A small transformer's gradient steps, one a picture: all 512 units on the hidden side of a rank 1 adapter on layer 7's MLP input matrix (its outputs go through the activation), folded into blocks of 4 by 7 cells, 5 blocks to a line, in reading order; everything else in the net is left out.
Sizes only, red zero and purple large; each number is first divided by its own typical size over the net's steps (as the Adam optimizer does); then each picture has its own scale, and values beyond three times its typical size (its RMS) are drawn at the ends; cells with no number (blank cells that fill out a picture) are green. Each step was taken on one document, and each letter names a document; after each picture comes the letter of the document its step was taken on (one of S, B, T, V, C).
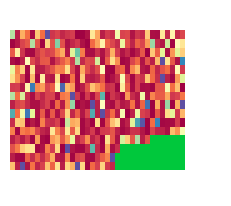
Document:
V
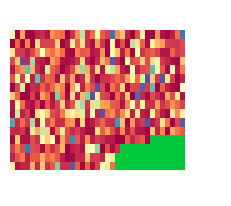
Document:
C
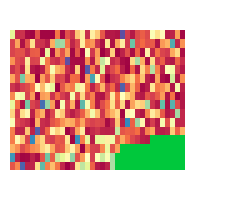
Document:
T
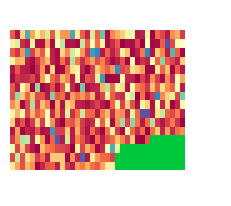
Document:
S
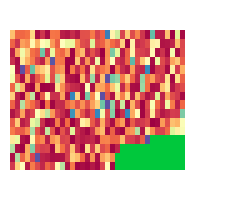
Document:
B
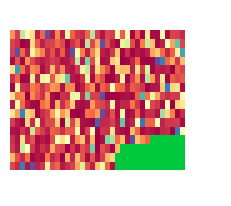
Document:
V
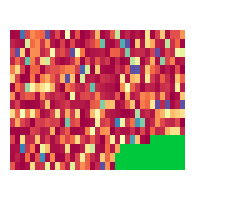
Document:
V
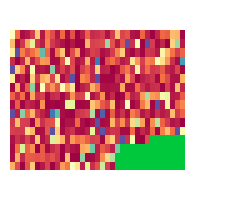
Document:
V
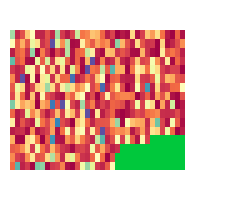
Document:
T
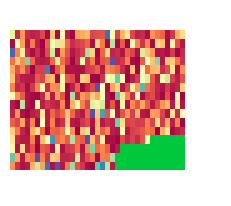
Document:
C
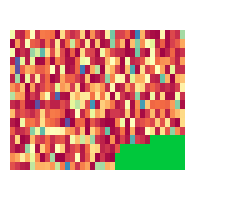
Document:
C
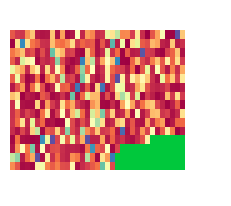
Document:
C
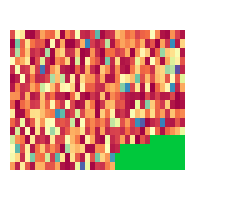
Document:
T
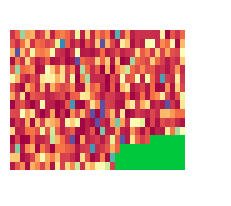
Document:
V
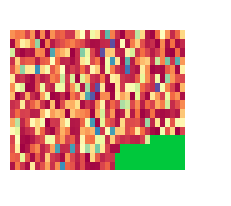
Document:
B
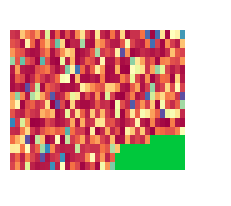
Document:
S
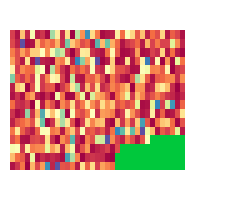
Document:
B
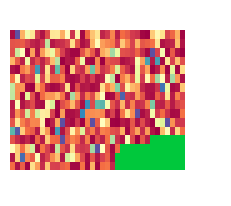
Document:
B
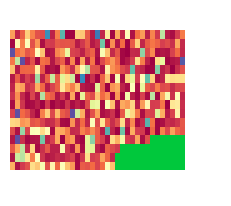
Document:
C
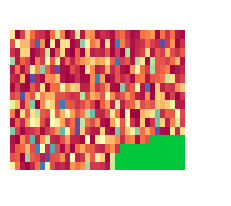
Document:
T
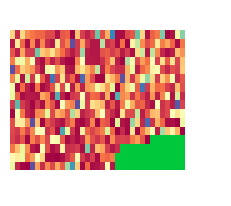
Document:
C
